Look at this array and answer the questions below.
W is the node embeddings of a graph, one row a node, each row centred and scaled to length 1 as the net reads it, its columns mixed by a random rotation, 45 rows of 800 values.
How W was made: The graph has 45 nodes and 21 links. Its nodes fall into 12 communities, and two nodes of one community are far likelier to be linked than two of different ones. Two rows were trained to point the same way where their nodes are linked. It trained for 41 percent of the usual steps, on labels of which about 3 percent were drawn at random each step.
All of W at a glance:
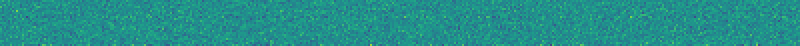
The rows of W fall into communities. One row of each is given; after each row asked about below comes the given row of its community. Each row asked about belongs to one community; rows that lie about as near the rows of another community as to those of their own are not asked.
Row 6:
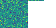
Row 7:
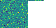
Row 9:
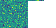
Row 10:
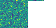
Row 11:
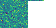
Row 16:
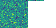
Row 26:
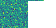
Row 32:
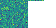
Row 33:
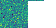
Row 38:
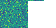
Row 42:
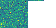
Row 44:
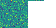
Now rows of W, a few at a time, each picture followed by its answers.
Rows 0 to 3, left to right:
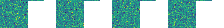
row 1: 44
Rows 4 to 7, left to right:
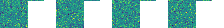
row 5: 33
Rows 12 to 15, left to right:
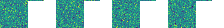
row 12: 38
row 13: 6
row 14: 33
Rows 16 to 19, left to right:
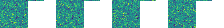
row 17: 16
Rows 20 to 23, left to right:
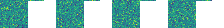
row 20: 32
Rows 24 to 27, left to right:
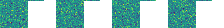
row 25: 38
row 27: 11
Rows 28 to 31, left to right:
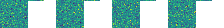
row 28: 26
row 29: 7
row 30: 42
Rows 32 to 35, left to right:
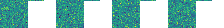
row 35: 10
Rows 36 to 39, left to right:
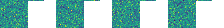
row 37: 9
